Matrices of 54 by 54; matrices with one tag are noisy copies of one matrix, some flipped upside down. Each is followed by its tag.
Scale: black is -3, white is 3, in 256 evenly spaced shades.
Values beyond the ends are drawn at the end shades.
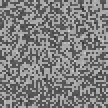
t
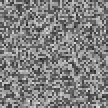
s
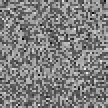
t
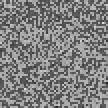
t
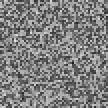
s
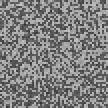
t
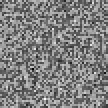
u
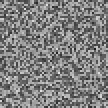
s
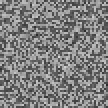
s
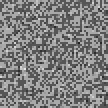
u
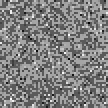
t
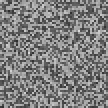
s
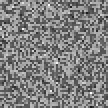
s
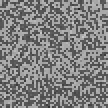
t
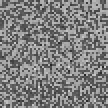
t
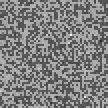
u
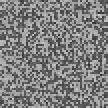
u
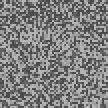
t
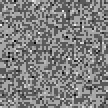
u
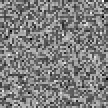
s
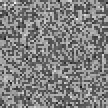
u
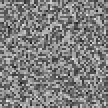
s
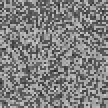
t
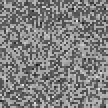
t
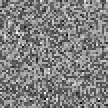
t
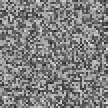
u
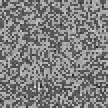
t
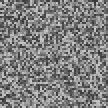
s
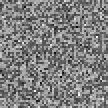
u
